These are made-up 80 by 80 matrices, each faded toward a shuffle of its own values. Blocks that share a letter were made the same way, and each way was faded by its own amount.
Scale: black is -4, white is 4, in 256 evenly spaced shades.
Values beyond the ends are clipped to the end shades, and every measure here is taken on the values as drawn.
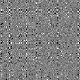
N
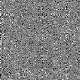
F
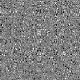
F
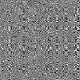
N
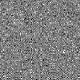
F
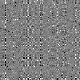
N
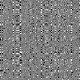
N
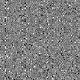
F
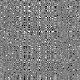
N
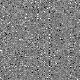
F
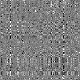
N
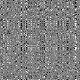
N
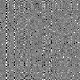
N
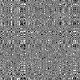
N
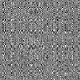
N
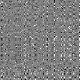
N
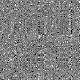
F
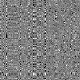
N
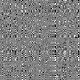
N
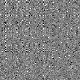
F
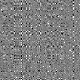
N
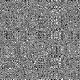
F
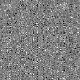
F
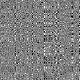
N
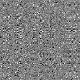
F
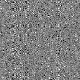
F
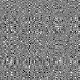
N
